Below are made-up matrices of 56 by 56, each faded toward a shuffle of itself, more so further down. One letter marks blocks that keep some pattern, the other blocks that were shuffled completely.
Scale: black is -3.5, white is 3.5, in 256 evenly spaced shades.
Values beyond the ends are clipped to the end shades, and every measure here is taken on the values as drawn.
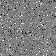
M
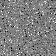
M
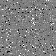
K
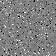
M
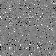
K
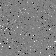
M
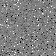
M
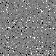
K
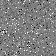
M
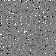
K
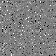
K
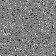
M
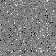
K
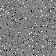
M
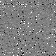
K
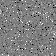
M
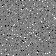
M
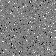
M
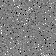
M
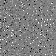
K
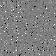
K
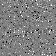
K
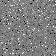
M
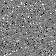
M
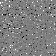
K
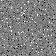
M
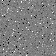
M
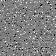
K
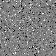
K
